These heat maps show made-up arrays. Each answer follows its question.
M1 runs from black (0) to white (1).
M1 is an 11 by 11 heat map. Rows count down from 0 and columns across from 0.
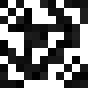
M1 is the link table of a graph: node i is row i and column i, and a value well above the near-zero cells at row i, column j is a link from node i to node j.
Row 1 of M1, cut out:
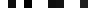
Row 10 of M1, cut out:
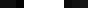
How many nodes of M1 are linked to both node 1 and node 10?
2
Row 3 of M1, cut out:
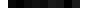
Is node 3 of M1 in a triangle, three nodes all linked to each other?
no
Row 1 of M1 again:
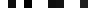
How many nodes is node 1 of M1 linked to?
6
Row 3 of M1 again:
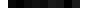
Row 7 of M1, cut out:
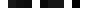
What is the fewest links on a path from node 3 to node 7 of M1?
2
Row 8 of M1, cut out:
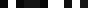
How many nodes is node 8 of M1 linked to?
4
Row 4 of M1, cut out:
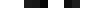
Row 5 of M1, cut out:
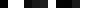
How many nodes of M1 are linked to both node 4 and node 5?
4
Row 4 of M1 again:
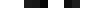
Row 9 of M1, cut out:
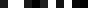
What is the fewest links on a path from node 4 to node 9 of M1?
2
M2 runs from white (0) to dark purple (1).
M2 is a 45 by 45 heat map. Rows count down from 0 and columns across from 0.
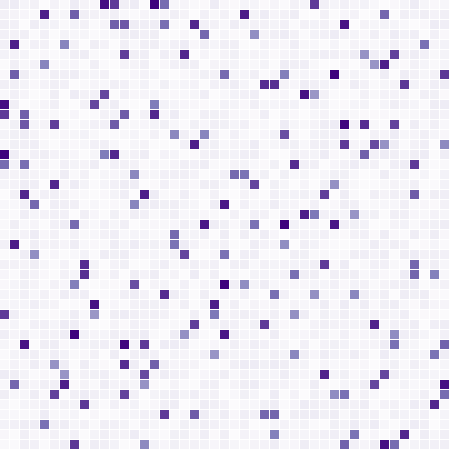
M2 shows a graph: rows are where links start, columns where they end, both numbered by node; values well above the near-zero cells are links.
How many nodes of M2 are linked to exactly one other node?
2
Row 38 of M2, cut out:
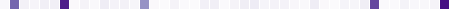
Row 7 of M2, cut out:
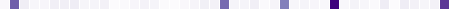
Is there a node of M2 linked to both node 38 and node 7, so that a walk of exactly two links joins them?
yes
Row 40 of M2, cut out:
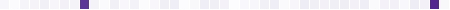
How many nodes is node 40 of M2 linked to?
2
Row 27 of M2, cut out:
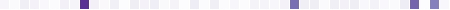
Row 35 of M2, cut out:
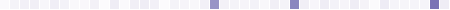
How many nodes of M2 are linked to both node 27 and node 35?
2
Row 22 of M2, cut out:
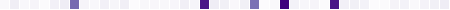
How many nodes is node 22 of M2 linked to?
5
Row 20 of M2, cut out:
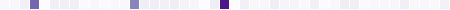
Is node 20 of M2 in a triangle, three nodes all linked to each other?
no
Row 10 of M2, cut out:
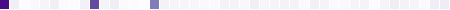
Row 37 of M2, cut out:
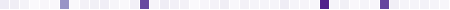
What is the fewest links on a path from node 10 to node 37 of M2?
6
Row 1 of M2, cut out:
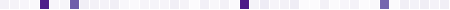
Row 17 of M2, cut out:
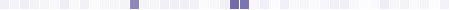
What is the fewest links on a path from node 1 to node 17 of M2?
2
